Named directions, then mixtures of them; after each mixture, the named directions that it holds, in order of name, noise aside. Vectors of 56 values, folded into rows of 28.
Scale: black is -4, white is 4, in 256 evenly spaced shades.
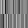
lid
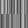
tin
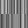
tin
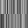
lid, tin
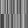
lid, tin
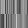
lid, tin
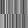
lid, tin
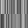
lid, tin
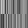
lid, tin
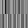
lid, tin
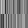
lid, tin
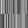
lid, tin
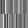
lid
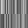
lid, tin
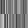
lid, tin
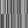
lid, tin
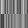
lid, tin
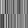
lid, tin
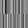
lid, tin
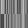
lid, tin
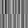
lid, tin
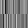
lid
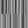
tin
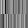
lid
